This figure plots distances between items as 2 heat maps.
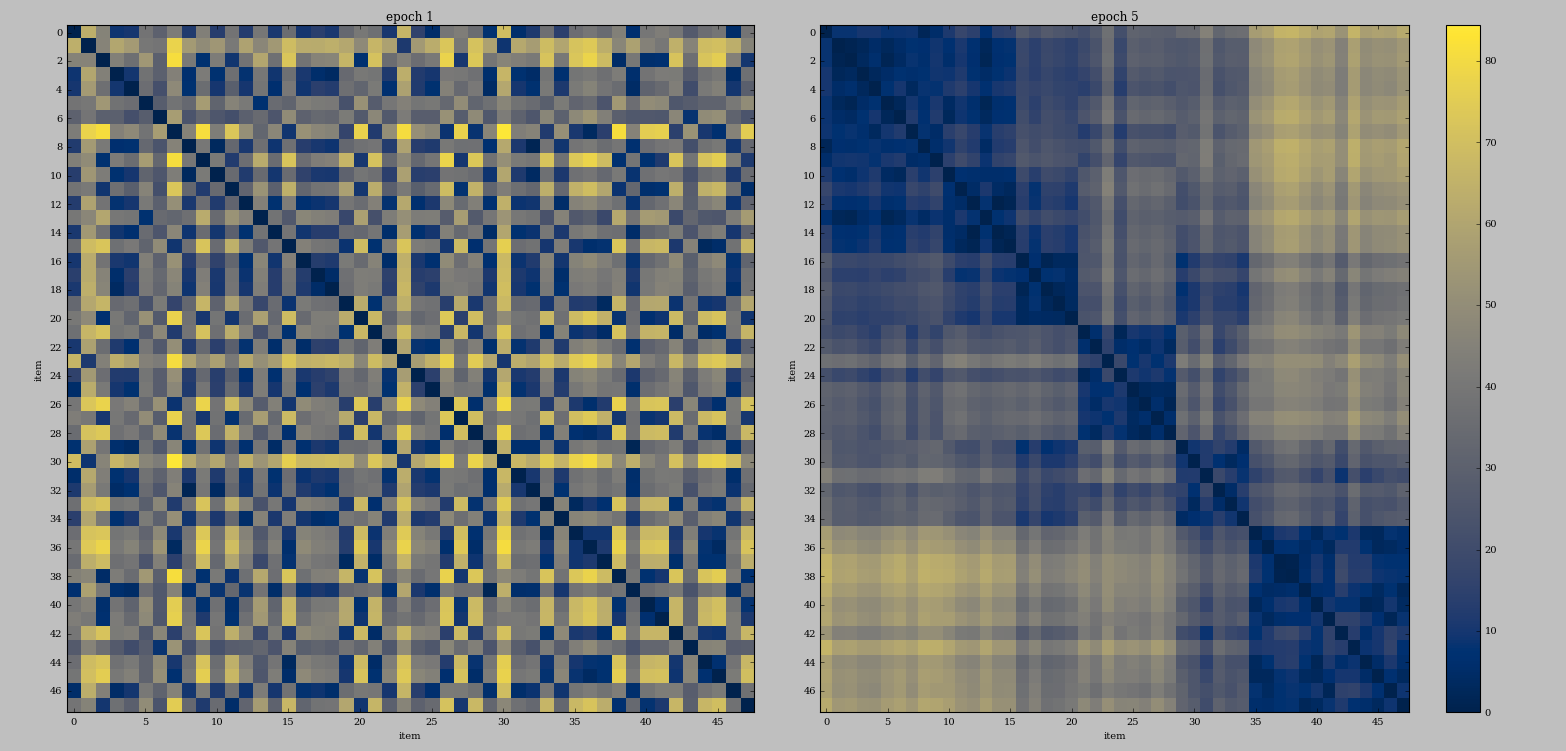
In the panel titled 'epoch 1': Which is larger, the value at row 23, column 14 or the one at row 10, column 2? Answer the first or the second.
the first
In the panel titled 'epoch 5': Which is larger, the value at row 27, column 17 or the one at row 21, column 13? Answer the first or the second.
the first
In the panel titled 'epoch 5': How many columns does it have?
48
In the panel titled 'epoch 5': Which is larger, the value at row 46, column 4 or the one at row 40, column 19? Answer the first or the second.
the first
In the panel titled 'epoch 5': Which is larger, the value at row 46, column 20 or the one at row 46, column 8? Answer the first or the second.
the second
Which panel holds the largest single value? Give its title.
epoch 1
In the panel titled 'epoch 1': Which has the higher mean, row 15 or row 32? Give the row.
15
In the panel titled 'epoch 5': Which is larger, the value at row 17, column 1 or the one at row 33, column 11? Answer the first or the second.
the second
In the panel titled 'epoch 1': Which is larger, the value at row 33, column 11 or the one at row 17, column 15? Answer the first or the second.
the first
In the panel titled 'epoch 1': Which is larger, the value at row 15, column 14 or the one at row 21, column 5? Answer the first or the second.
the first
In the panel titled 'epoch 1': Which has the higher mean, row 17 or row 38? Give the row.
38
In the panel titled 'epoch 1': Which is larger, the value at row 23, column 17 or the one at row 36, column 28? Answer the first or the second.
the first
